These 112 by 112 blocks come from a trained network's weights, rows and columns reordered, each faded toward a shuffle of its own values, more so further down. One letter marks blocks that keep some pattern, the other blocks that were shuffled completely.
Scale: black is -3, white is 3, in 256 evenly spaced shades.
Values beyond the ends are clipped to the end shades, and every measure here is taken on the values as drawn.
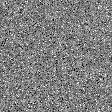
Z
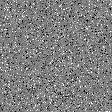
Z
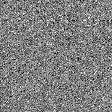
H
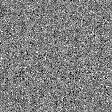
H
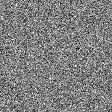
Z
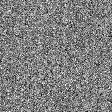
H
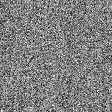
H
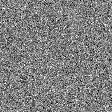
Z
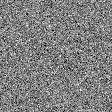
Z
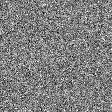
Z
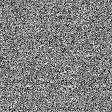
H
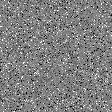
Z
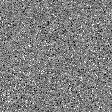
H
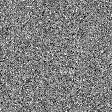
H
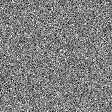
Z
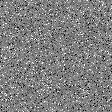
Z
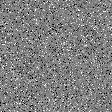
Z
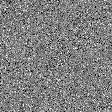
H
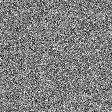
Z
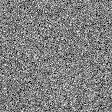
Z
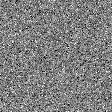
Z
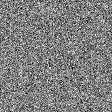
H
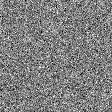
Z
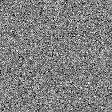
H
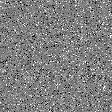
H
